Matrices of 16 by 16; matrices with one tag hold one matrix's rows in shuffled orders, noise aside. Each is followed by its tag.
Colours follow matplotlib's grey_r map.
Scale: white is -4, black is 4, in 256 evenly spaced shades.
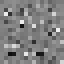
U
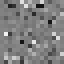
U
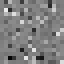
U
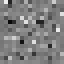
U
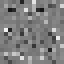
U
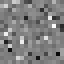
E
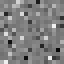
E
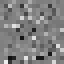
U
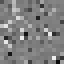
E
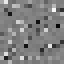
E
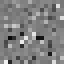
U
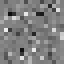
U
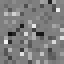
U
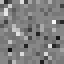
E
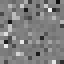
E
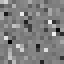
E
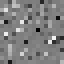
E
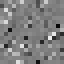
E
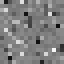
E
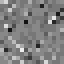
E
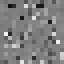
U
